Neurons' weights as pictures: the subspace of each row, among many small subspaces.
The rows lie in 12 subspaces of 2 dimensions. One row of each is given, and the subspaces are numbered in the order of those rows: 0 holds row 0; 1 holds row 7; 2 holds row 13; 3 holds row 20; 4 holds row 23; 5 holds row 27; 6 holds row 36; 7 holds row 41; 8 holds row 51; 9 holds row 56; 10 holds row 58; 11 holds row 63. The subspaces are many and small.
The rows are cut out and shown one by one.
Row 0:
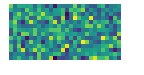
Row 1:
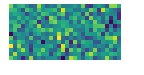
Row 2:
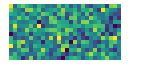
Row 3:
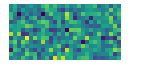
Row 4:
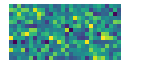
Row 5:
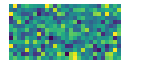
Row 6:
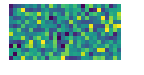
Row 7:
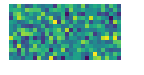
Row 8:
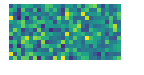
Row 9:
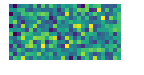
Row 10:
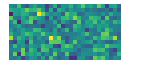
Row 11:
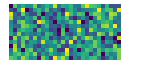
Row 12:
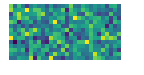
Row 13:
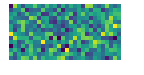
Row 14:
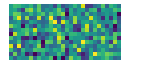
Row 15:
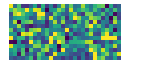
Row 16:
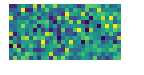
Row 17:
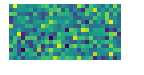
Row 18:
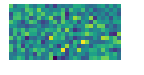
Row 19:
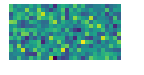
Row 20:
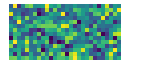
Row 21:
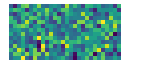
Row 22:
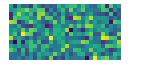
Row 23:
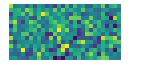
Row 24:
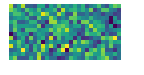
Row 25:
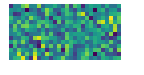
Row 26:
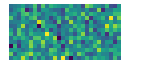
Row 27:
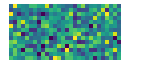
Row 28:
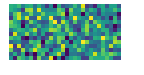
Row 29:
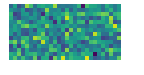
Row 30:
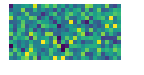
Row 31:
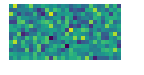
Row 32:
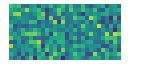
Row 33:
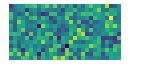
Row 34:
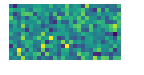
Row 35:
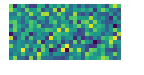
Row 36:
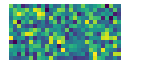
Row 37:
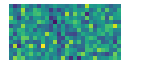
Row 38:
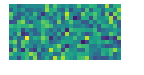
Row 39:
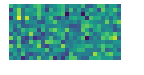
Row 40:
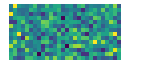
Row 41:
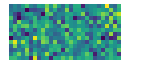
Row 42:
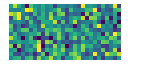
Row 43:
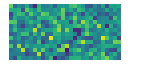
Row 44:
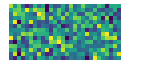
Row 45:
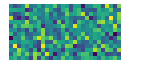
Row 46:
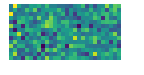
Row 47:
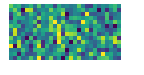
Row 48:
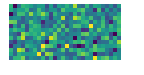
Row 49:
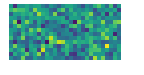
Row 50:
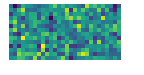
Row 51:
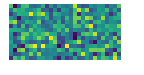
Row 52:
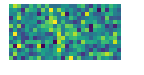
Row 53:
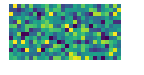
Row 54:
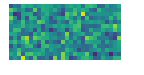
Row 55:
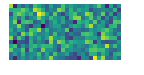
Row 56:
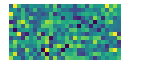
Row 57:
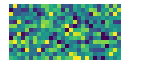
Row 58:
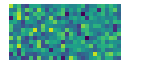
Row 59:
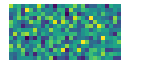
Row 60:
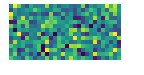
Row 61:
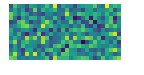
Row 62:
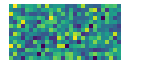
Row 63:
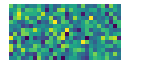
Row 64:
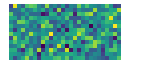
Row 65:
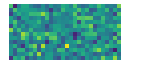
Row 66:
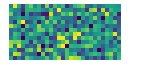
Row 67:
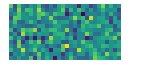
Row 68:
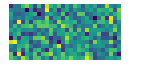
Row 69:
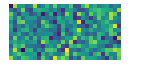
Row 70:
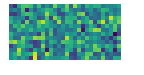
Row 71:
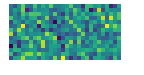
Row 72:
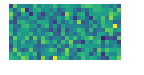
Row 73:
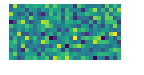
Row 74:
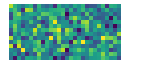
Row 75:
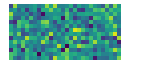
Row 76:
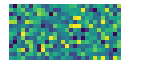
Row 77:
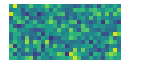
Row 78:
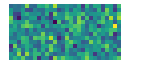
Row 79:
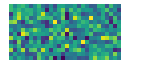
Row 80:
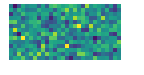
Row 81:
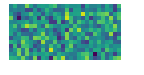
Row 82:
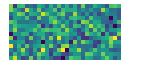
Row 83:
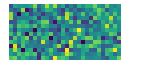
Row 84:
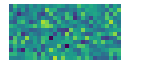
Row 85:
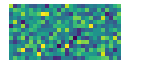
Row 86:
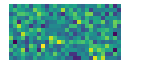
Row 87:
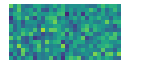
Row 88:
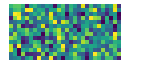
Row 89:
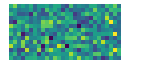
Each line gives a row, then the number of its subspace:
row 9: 5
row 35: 2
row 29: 1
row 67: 10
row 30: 4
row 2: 2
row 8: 10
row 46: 9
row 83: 5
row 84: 11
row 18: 0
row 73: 0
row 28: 0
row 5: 3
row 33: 4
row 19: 0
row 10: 3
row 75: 0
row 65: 8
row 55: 6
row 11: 8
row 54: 10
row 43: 5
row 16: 5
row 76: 1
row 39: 10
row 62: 5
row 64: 2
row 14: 0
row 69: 8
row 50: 9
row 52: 8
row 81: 1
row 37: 8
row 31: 1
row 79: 11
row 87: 10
